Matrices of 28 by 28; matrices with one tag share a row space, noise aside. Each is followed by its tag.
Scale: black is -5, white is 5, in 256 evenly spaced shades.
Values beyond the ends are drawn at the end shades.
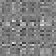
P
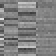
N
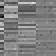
N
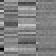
N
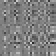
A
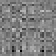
P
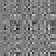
A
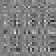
A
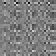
A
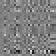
A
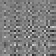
A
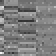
N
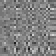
A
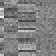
N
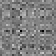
P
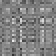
P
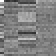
N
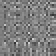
A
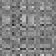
P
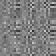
A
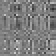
A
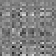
P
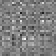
P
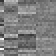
N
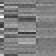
N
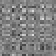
P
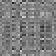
P
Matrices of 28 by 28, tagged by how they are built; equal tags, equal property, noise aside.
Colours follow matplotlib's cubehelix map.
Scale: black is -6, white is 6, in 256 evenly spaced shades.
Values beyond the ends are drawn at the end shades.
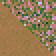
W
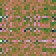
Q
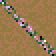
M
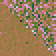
W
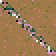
M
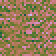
Q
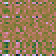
Q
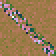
M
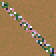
M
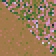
W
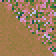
W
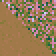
W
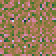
Q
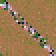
M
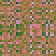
Q
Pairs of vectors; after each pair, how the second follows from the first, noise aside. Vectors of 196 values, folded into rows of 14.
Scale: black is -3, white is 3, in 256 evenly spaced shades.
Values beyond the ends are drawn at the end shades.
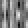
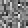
sign-scrambled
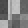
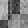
negated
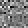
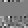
partly zeroed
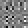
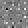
partly zeroed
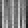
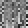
sign-scrambled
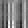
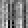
negated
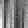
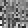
sign-scrambled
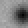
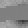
partly zeroed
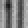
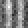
negated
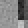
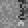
partly zeroed
